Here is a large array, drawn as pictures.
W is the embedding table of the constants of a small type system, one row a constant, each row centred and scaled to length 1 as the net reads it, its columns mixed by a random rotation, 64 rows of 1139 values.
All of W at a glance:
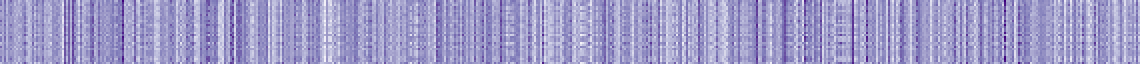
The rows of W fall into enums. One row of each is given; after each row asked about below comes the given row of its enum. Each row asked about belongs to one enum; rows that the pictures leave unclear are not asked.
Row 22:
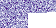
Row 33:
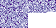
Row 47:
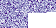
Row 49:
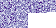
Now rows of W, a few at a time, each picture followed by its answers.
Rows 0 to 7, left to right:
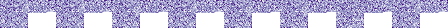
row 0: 33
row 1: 33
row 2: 47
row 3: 33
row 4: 47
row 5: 47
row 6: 22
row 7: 33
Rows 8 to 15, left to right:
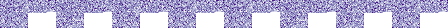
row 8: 33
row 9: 22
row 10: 47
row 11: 33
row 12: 33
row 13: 22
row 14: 49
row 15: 33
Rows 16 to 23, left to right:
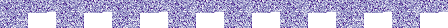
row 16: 22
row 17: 47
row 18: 22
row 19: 47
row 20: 47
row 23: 47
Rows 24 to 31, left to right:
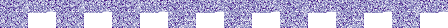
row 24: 33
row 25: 33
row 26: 33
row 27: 22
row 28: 22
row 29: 47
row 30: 22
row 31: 47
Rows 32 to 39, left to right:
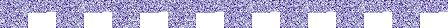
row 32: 47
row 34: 22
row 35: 22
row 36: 33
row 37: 33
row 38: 33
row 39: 47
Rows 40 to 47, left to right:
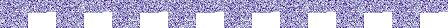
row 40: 47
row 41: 33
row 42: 22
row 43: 22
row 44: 22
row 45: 33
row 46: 47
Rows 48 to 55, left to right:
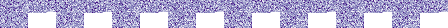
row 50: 47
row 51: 22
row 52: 47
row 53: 22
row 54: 47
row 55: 22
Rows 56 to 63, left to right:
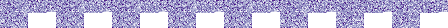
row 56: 47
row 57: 33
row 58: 33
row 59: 33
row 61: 47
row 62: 22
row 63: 49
